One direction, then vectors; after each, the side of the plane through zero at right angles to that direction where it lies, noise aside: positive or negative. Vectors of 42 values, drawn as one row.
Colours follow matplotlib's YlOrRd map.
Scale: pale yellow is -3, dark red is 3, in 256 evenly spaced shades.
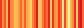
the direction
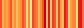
positive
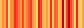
negative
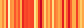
negative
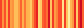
positive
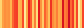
negative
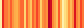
positive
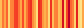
negative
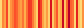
negative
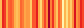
positive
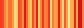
positive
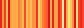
positive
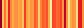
positive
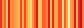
positive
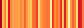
positive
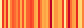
negative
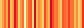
negative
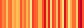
positive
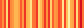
positive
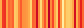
positive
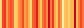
positive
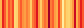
positive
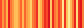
positive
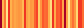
positive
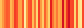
negative
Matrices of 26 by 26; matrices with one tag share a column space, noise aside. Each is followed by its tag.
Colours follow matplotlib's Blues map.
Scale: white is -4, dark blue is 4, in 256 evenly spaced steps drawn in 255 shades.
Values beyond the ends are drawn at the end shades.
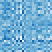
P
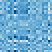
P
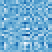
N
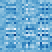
N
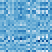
P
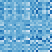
P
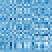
N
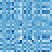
P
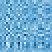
N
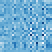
N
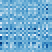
N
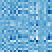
P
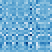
N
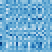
N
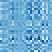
P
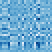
N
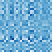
P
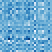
P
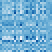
P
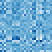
P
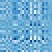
P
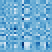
N
